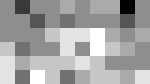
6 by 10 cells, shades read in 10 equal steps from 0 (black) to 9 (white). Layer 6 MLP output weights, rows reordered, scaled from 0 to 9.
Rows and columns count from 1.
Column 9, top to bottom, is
0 3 5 6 5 6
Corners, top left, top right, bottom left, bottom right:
5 5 8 8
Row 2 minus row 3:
0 0 -2 -2 -4 -3 -4 -1 -2 -1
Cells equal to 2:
1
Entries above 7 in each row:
0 0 3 2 2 3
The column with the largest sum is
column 7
